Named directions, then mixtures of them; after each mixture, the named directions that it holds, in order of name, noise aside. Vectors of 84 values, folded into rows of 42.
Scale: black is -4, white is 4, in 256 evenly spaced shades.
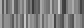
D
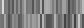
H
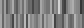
D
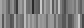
D, H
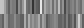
D, H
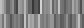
D, H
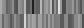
D, H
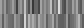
D, H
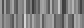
D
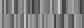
D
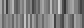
D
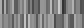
D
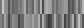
H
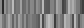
D, H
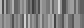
D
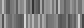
D, H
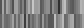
D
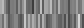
D, H
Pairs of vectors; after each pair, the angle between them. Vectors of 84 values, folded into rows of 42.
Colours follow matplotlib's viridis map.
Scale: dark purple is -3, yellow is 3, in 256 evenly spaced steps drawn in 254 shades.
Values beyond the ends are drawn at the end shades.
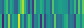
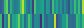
nearly parallel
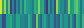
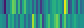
partly opposed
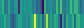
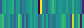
orthogonal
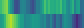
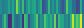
partly opposed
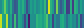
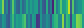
partly opposed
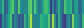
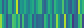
partly opposed
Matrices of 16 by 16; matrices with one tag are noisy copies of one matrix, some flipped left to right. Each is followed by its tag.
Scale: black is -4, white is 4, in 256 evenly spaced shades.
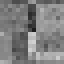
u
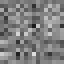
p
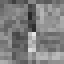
u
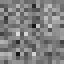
p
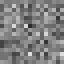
p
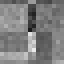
u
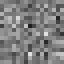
p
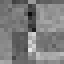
u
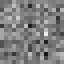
p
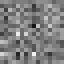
p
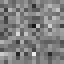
p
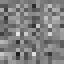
p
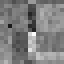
u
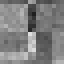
u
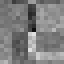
u
